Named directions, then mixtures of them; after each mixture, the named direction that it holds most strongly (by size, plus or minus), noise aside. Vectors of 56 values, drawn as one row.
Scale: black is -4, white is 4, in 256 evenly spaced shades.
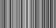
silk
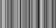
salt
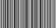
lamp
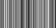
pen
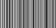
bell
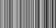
salt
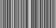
lamp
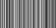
bell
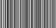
lamp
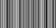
bell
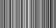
silk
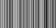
bell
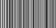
bell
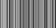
bell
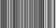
bell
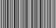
lamp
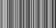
salt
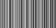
silk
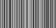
silk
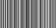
lamp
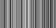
silk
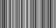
silk
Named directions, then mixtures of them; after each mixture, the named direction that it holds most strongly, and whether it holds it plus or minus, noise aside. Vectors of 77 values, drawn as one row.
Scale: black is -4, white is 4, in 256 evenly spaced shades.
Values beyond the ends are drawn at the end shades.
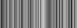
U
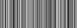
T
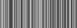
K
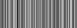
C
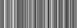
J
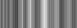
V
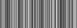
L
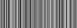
T, minus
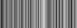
U, plus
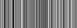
J, minus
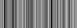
J, minus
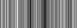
V, minus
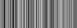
J, minus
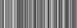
J, plus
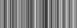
J, minus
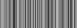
C, minus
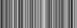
U, plus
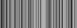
U, plus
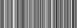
J, plus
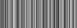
C, plus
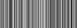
K, plus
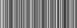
K, plus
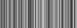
U, plus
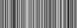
T, plus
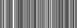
J, plus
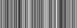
L, plus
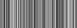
T, minus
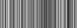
T, plus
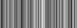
U, plus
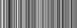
K, plus
